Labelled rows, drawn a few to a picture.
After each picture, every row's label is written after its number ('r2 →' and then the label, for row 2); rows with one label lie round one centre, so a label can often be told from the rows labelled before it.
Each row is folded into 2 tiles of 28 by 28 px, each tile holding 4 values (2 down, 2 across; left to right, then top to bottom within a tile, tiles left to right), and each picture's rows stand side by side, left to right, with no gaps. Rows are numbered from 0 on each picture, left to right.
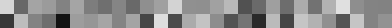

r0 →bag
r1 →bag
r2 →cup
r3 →bag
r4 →cup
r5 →bag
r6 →bag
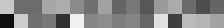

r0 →bag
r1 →bag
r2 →cup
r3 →bag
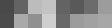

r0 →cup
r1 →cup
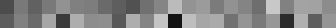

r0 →cup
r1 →bag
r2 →cup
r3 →bag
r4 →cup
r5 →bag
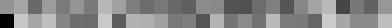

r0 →bag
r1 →cup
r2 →bag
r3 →cup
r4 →cup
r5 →cup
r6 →cup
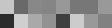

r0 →bag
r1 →bag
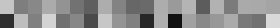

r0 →bag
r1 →cup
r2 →cup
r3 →bag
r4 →cup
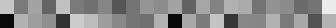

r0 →bag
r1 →bag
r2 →cup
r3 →bag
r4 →bag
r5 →cup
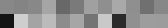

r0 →bag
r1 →cup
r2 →bag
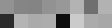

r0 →bag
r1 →bag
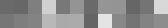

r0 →cup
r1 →cup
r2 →cup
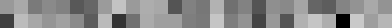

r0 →bag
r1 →cup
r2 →bag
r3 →cup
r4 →cup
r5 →bag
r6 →bag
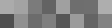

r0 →bag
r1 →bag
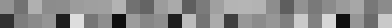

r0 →bag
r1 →bag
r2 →bag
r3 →bag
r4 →bag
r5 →cup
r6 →bag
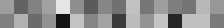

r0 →cup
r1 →bag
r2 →bag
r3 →bag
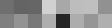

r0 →cup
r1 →bag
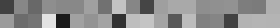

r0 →cup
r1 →bag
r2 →bag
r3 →bag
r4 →bag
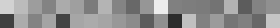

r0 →bag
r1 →bag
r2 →cup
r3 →bag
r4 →cup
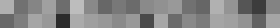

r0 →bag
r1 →bag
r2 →cup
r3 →cup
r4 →cup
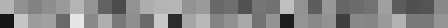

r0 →bag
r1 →bag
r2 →cup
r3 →bag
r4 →cup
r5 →bag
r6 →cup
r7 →cup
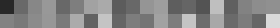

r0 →cup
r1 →cup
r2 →cup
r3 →cup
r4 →cup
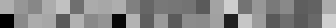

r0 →bag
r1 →bag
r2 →bag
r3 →cup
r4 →bag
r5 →cup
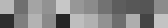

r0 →bag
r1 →bag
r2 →cup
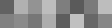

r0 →cup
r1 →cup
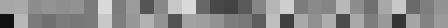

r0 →bag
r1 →cup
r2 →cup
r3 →bag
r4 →cup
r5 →bag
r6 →bag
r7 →bag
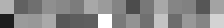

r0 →bag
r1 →cup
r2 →cup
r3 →cup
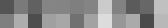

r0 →cup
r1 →cup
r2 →cup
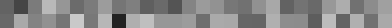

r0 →cup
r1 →cup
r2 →bag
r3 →cup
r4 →cup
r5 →cup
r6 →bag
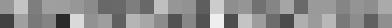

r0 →bag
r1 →bag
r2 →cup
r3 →cup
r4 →bag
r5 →bag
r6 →cup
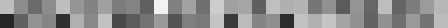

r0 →bag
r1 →bag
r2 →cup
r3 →cup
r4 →bag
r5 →bag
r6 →cup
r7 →cup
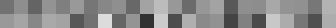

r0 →cup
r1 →cup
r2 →cup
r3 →bag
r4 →cup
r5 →cup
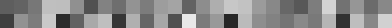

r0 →cup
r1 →bag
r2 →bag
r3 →bag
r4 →bag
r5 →cup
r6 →bag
